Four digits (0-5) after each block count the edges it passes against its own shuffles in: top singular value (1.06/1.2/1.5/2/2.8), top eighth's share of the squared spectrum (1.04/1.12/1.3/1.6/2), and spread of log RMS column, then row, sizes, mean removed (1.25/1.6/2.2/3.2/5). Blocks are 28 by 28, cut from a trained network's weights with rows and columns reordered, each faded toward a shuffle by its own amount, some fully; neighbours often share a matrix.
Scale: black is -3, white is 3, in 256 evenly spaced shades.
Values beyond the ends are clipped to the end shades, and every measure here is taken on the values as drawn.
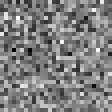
0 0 0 1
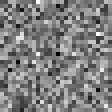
1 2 1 0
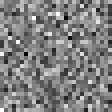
2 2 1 0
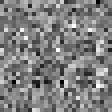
3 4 0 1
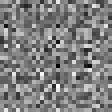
3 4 2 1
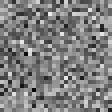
0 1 0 0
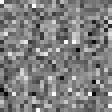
2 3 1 1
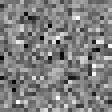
0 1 0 0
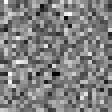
2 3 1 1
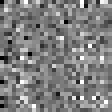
3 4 1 1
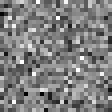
0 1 0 0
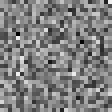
1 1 0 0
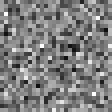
0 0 0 0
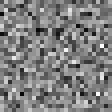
2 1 0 1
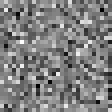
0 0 0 0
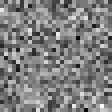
0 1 0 0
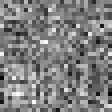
3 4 0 1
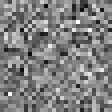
3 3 1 0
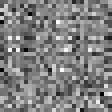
3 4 0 2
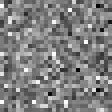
1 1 0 0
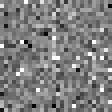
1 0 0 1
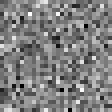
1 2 0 1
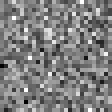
1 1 0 0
